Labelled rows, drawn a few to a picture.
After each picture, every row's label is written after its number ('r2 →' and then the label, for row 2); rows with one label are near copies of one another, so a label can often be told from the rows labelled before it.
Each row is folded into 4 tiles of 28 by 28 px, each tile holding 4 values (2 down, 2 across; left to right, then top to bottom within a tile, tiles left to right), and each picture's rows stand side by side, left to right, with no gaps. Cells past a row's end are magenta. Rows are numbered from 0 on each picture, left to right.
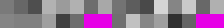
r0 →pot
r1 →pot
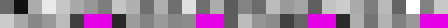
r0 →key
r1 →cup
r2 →pot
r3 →cup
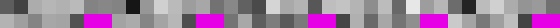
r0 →key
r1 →key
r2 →pot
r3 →cup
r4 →key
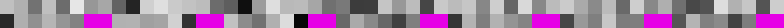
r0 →cup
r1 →key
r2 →key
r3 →pot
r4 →cup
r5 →cup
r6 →pot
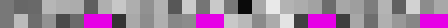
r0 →pot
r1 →cup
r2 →key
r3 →cup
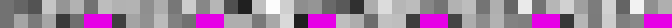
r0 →pot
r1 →cup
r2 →key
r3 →key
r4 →cup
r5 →cup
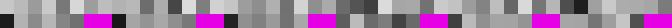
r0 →cup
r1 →cup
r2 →cup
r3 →pot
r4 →cup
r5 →key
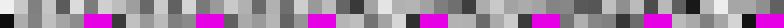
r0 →cup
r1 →cup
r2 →cup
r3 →key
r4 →key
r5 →pot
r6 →key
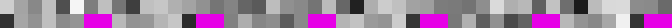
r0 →cup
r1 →key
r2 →pot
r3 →key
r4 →pot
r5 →key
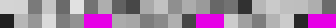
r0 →cup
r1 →key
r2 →key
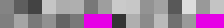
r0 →pot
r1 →cup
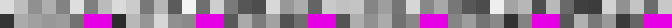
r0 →cup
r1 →cup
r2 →pot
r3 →cup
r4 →pot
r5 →pot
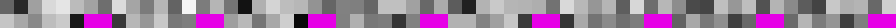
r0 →key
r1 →cup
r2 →key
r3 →pot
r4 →key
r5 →cup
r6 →pot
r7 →pot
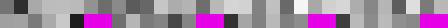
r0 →key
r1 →pot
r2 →cup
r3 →cup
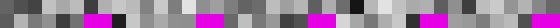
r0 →pot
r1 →cup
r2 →pot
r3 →key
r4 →key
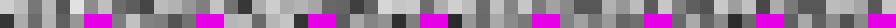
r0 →cup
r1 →pot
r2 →key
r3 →pot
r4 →cup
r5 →pot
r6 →pot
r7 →pot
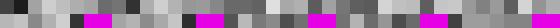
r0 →key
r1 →key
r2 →pot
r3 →pot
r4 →cup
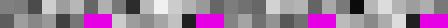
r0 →pot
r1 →key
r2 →pot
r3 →key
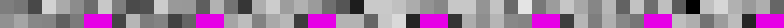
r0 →pot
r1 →pot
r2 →key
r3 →key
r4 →cup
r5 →cup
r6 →key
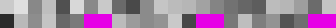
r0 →cup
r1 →key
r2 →pot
